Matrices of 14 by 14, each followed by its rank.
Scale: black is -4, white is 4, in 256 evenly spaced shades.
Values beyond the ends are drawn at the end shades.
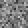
full rank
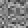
three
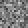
full rank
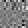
three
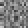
three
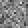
full rank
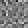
three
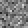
full rank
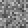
full rank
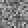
full rank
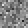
full rank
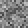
full rank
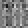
three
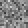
full rank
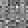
three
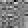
three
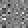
three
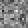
three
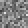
full rank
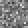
full rank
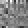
three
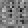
three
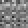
three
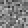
full rank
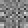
three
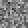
full rank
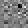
three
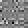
three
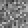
full rank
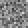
full rank
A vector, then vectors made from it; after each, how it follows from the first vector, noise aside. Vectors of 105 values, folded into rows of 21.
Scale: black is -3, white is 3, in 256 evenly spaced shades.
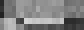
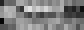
wrapped around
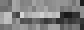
wrapped around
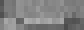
shrunk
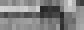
wrapped around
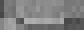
shrunk
